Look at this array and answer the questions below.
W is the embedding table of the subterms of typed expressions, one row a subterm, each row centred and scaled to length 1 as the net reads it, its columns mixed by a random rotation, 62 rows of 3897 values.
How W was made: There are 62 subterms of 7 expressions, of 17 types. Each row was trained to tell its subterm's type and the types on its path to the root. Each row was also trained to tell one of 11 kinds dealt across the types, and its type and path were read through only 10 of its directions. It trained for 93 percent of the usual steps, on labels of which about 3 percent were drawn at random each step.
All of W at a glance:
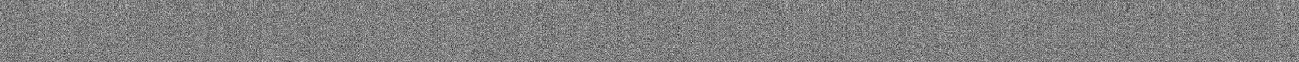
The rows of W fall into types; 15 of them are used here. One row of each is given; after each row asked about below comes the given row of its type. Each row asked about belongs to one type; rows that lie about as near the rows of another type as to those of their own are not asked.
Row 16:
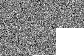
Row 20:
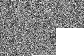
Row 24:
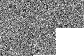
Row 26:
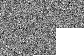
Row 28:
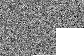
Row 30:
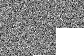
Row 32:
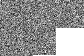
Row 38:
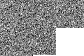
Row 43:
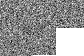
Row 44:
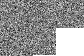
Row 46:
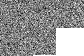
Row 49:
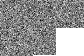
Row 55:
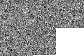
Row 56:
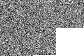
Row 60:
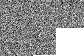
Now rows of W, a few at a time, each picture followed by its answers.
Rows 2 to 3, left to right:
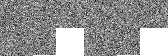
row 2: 26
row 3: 46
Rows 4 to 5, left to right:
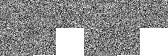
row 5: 38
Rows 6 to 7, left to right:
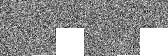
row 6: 43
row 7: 46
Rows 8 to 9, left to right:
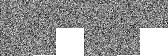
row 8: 46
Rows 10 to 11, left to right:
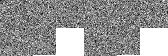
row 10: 30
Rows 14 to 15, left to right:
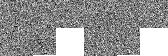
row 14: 32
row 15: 32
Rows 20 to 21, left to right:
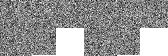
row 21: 60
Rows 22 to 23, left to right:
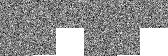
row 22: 16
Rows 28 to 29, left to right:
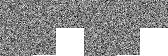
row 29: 43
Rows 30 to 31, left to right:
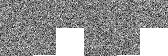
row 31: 26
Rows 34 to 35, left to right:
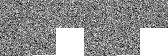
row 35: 28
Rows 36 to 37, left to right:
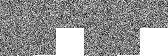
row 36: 55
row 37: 60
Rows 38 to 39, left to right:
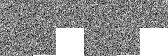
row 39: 16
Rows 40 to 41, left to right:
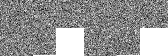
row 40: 32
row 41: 16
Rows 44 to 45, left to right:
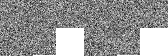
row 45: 46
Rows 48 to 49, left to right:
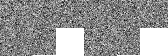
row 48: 55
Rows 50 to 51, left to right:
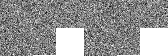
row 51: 49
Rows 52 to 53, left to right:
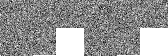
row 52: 43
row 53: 30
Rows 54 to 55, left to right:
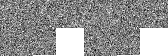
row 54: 60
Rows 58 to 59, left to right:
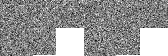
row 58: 16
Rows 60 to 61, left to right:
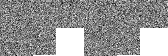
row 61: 32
